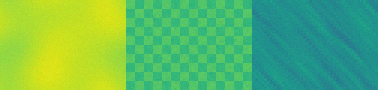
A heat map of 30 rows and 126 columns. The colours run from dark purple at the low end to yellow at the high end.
It is made of 1 by 3 panels. Panel 1,1: very high, smooth, faint in contrast. Panel 1,2: high, checkered, faint in contrast. Panel 1,3: middling, slanting down to the right, faint in contrast.
